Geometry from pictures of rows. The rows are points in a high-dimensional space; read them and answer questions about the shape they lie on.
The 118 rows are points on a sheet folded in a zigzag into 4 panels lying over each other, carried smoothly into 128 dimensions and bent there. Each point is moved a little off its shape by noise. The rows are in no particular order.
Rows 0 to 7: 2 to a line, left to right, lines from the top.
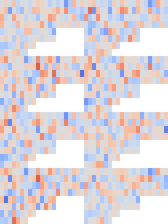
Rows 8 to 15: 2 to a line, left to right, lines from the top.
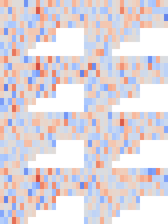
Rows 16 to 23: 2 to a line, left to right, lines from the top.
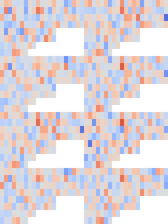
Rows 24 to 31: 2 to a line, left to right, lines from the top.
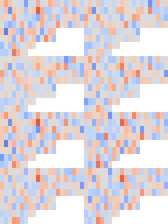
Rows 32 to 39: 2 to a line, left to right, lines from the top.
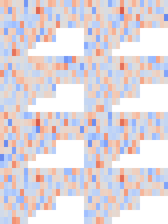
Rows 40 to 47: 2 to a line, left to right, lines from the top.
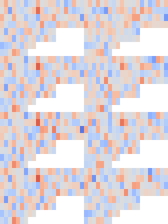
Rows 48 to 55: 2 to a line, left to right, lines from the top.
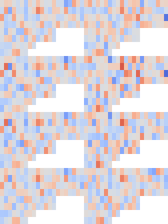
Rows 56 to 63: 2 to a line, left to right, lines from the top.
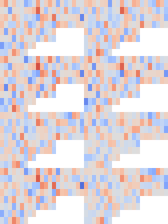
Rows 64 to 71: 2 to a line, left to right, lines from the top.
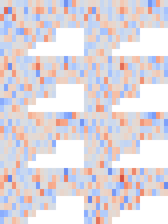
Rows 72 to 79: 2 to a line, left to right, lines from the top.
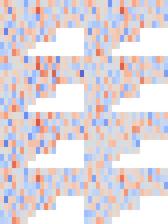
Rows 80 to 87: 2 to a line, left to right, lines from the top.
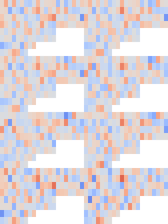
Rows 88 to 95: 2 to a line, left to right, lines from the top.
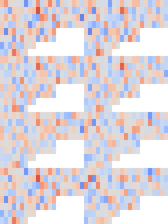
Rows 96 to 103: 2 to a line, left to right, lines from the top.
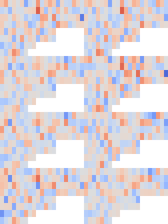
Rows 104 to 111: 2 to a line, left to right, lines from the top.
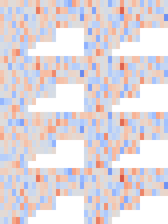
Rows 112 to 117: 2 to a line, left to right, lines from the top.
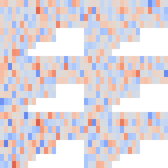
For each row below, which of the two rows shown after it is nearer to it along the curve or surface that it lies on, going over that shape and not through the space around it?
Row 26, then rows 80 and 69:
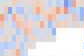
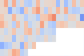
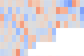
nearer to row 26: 80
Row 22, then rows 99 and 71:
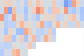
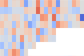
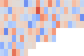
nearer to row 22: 71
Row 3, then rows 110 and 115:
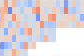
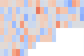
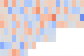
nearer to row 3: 115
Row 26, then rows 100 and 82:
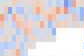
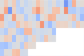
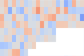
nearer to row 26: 82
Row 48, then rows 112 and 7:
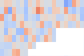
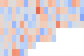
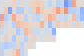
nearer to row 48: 7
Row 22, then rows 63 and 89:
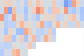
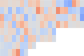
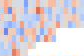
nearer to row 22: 89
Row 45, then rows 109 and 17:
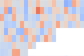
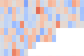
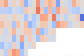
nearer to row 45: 109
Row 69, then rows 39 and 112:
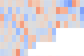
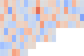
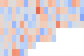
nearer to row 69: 112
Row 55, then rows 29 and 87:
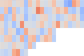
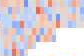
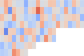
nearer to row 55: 29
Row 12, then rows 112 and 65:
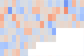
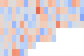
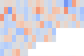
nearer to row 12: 65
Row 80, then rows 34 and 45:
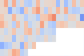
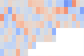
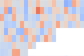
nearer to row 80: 34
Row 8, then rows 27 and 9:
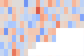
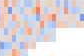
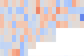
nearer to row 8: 27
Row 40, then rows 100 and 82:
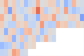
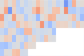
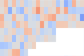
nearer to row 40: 100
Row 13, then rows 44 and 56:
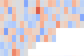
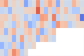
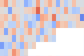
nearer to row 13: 56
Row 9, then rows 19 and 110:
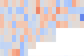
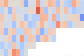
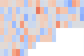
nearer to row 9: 110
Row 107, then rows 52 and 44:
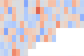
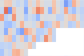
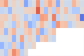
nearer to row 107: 52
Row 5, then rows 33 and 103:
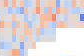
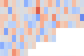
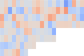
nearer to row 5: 103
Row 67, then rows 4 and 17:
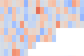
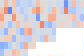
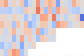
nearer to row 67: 17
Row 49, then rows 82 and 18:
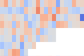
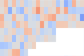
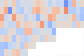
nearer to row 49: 82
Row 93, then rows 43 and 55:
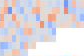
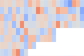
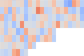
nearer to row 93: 55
